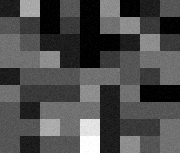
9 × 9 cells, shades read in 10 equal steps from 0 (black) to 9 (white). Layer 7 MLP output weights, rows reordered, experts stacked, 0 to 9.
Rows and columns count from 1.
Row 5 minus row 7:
-2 2 -1 -1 0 3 0 -1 1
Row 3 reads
4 3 1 1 0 0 1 5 2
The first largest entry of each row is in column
2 7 8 3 5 5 3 5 5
